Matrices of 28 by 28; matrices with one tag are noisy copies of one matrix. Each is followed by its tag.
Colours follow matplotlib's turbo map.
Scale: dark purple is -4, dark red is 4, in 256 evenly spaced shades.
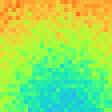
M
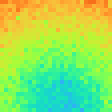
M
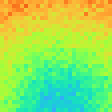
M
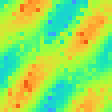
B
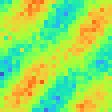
B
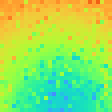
M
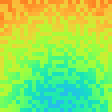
M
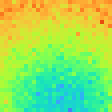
M
